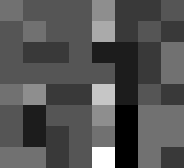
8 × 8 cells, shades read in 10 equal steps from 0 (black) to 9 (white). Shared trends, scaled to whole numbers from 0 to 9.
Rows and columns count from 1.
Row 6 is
3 1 3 3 5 0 4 4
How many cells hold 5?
3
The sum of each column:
27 23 20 23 40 7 24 25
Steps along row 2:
up down same up down up down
